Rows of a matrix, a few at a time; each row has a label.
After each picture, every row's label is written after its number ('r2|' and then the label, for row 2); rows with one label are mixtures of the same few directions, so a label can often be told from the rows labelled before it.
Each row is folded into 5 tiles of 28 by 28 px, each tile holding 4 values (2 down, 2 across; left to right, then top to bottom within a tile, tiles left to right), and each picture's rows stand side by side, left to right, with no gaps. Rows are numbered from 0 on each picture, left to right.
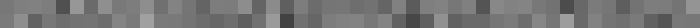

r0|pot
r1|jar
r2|jar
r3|pot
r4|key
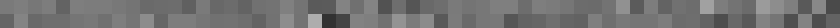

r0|pot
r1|pot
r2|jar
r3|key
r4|pot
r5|key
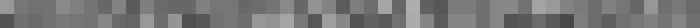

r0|key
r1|jar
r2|jar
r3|key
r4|pot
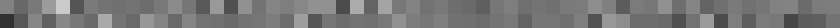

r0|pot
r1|pot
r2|pot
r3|pot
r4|jar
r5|key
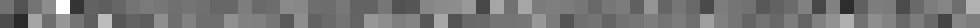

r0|pot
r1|key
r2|key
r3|pot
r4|pot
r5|key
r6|key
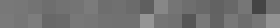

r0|jar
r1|key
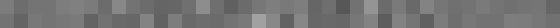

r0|key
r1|jar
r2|pot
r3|key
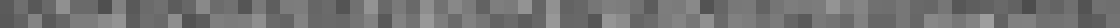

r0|jar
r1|jar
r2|pot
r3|jar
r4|jar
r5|key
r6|key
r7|pot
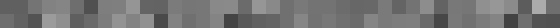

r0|jar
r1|key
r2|key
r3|key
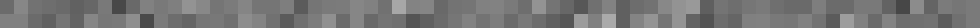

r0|key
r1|pot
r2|key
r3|key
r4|key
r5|jar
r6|pot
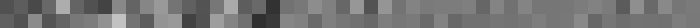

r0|jar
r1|jar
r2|pot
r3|pot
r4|pot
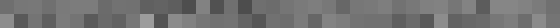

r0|key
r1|pot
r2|jar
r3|pot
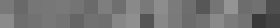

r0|jar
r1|jar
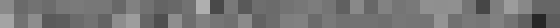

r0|jar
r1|pot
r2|pot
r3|jar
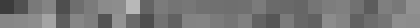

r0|key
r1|jar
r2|jar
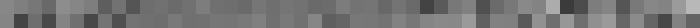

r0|key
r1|jar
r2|jar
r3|key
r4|key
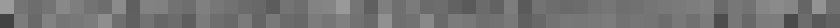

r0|key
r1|key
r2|pot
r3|pot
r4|key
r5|key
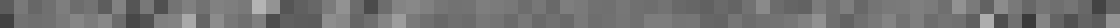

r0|jar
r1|key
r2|jar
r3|key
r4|key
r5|jar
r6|key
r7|key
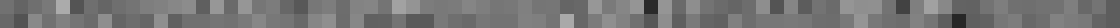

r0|pot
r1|pot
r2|key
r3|pot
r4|pot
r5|pot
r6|jar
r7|jar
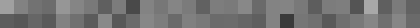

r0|key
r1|jar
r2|pot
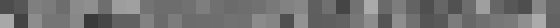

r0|key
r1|jar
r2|pot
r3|jar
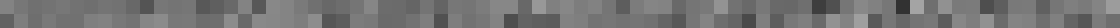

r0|key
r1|key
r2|jar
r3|key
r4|jar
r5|key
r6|pot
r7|key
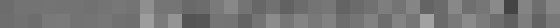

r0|jar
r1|jar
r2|key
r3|pot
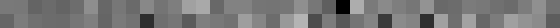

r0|pot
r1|pot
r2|pot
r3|key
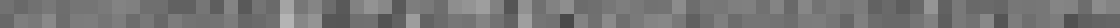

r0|key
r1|pot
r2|jar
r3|pot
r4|key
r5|pot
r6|pot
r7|key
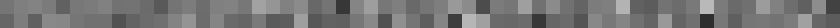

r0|jar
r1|key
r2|pot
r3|jar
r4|pot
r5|key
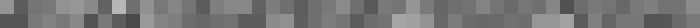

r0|key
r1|jar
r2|jar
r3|jar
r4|key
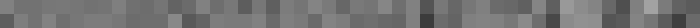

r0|key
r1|jar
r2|jar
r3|jar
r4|jar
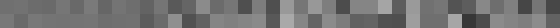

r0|pot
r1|jar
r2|jar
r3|jar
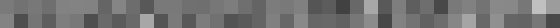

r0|key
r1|key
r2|pot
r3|key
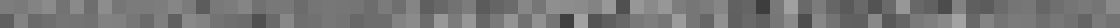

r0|pot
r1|jar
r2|jar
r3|key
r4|pot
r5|pot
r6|jar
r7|key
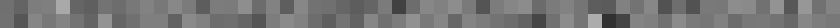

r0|pot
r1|jar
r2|key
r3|jar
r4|jar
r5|pot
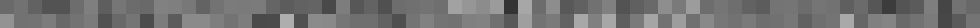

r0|pot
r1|jar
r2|pot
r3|pot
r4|key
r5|pot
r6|pot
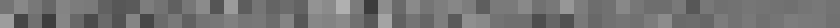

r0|key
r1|pot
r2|pot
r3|jar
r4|key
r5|key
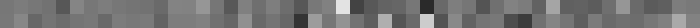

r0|pot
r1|pot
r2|pot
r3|key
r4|jar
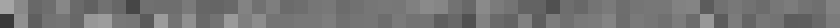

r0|key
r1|key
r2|key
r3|key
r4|key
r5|key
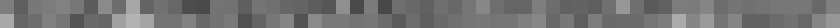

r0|jar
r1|pot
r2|pot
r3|jar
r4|jar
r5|jar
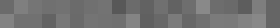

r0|key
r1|jar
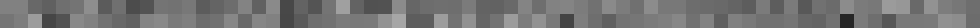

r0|jar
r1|key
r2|jar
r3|key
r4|pot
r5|pot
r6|pot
